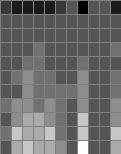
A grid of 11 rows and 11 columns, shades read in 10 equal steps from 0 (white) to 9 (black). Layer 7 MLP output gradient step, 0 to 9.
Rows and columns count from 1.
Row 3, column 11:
6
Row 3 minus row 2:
0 0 0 0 0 0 0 0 0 0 0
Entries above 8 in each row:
1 0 0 0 0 0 0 0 0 0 0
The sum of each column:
65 56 51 54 55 61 65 48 66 66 54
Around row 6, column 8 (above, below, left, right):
5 4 6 6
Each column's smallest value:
5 2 2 3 2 4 5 0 6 6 2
